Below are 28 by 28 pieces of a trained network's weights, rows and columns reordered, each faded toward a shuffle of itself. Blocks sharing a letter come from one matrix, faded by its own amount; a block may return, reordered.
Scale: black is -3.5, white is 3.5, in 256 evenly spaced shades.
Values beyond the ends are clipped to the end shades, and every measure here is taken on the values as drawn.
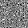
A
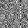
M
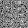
A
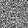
M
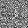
M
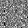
M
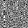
M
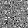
A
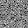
A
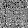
A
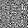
M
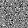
A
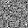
M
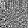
M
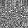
M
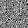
A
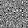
M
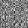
M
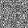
M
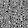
A
